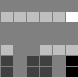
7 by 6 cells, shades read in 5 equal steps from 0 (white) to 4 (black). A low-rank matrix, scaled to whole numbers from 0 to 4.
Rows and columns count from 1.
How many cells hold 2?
24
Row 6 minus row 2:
2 1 2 2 1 4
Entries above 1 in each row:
6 0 6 6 2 6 6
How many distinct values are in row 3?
1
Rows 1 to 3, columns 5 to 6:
2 2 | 1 0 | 2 2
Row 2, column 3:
1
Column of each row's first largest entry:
1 1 1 1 2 6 6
